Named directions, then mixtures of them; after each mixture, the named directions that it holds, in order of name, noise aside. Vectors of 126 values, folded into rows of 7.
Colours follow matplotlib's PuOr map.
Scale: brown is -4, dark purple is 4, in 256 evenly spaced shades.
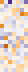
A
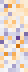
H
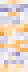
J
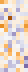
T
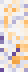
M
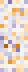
A, M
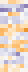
J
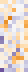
M, T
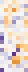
M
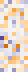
A, M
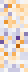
H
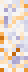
M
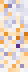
H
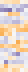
J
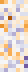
T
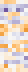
J, T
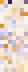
A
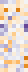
J, T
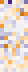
A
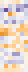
H, J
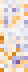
M
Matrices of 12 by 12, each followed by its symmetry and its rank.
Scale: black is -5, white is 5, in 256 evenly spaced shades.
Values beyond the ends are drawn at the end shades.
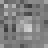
symmetric, rank two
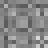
symmetric, rank two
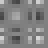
symmetric, rank one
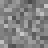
neither, full rank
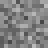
neither, full rank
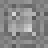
symmetric, rank two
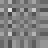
symmetric, rank one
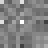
symmetric, rank two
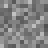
neither, full rank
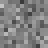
neither, full rank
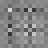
symmetric, rank two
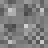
symmetric, rank two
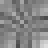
symmetric, rank two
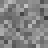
neither, full rank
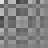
symmetric, rank one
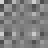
symmetric, rank one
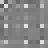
symmetric, rank two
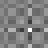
symmetric, rank one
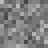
neither, full rank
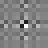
symmetric, rank one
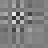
symmetric, rank one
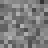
neither, full rank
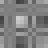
symmetric, rank one
